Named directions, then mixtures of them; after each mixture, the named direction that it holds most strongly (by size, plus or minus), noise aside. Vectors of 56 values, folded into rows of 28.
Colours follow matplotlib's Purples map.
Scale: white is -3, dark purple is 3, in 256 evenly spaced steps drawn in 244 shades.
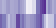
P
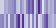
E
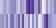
E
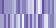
E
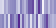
E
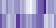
P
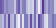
E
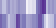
P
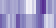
P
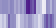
P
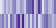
E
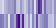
E
